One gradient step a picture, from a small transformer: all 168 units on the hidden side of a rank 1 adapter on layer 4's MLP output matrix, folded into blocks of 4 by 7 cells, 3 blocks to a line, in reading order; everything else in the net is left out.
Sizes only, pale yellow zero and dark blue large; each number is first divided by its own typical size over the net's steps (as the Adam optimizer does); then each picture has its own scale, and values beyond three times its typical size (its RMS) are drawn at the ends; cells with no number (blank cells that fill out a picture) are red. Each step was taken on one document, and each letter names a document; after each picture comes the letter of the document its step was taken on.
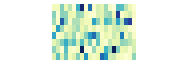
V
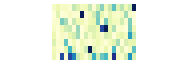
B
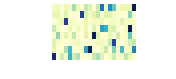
B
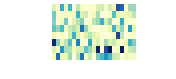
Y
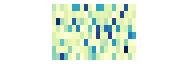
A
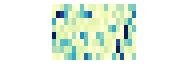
V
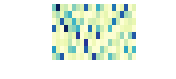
A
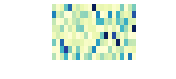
V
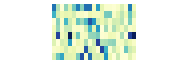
A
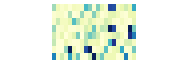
B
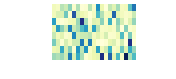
Y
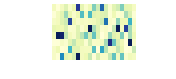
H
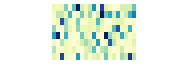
H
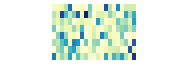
V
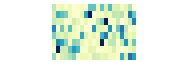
V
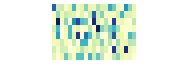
A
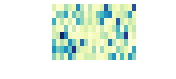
V
